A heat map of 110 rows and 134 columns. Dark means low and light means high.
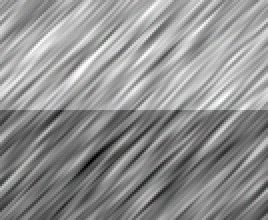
Grain: diagonal, up to the right. Average level on the scale: 60%. Histogram: bell-shaped. Lone odd cells: none. Seam: horizontal, 50% of the way down, the top part higher.
